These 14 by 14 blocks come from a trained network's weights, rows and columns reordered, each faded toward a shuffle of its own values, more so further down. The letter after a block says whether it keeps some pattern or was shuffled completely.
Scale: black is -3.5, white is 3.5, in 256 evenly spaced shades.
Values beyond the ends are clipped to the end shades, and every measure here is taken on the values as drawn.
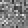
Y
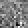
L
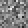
Y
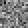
Y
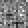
L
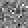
Y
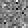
Y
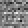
L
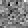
Y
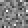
Y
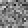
Y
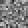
Y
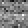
L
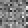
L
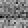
L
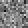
Y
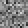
Y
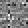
L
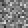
Y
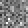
Y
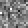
Y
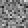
Y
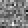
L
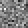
Y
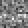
L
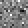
Y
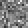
Y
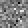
Y
